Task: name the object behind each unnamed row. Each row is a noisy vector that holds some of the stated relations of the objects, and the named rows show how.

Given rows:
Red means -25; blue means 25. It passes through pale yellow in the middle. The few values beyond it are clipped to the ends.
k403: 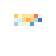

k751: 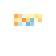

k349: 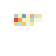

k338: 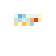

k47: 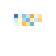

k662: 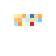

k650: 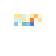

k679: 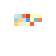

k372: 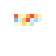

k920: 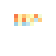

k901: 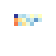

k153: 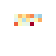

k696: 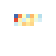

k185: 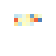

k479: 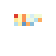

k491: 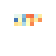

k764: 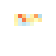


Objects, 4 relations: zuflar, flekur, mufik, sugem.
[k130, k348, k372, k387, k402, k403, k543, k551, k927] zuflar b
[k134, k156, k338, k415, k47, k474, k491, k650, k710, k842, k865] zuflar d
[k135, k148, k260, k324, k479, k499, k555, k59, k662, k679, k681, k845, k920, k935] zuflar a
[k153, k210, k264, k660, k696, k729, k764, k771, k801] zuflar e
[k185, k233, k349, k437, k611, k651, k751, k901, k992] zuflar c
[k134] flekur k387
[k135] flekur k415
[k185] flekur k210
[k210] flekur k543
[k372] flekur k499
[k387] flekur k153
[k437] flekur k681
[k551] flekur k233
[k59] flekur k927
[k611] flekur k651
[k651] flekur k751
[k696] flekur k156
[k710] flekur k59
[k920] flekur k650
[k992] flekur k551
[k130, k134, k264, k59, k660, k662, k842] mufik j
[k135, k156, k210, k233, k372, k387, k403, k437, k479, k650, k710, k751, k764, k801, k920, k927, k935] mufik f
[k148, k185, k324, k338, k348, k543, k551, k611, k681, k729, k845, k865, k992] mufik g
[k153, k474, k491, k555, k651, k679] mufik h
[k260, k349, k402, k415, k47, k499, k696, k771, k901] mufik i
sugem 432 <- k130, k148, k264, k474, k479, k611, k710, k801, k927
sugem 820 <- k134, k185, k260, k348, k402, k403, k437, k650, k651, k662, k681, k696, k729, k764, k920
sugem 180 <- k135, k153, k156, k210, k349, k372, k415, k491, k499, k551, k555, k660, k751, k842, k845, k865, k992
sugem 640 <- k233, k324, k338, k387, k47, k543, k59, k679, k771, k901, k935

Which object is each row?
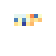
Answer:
k474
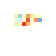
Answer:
k551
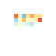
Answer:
k156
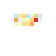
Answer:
k729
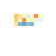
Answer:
k437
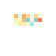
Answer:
k935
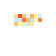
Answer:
k210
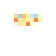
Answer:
k148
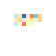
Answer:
k415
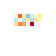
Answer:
k660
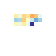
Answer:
k387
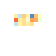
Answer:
k681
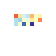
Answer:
k710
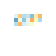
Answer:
k134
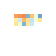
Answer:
k801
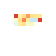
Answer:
k135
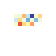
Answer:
k59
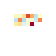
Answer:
k555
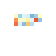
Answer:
k611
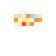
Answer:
k845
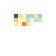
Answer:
k771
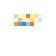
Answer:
k651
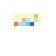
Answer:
k233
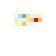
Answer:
k865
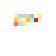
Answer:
k992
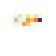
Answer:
k348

